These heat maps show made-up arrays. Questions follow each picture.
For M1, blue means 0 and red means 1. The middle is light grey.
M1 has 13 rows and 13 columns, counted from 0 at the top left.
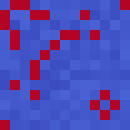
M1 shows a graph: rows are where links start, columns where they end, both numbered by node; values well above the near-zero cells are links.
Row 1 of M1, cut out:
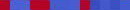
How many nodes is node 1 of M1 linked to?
4
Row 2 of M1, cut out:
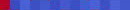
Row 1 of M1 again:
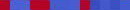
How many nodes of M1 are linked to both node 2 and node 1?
1
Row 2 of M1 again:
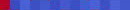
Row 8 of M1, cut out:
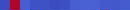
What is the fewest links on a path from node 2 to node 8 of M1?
3
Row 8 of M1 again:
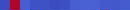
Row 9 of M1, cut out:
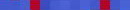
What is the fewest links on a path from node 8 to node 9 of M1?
3
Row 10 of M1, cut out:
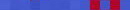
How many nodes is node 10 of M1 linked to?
2
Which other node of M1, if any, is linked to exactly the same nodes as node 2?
node 12
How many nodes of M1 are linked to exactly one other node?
7
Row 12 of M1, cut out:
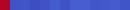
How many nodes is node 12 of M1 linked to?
1
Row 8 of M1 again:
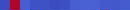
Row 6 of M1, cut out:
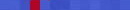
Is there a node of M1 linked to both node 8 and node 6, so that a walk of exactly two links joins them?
no
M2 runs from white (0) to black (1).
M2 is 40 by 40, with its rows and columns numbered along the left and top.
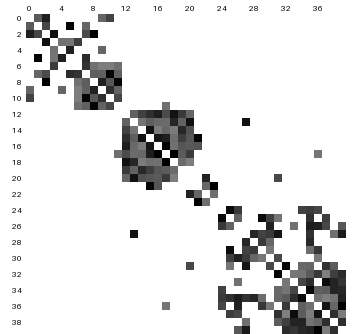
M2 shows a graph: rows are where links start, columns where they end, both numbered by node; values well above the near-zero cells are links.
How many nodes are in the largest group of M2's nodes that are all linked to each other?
8
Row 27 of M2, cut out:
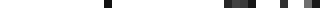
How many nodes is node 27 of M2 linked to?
8
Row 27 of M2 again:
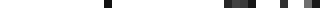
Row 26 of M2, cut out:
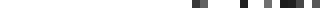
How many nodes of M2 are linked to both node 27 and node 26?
3
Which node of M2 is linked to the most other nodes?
node 35
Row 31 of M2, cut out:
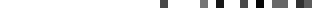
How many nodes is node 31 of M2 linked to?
9
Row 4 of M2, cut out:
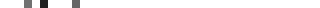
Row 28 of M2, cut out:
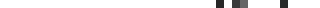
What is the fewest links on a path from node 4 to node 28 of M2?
6
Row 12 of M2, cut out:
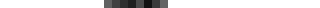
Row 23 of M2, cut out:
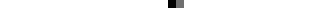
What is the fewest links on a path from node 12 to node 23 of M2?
3
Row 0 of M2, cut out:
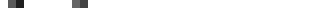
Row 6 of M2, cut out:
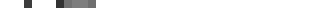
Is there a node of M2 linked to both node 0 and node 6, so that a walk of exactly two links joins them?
yes
